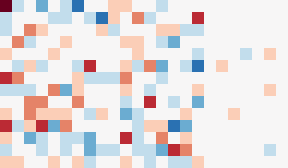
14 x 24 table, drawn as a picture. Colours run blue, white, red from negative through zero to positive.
There is no overall slope. The grain is fine, like static. The bottom right is the smoothest part. The right part is calmer, past a seam about 70% of the way across.
